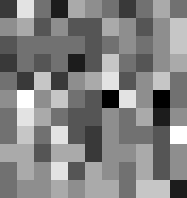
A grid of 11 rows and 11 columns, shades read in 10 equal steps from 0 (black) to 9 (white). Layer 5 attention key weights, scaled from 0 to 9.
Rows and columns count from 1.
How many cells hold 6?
19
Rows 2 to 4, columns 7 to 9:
6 5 3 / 4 5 4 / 7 4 3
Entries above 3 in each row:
8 7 9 6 8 8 8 8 8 9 10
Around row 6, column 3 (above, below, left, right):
7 6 9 7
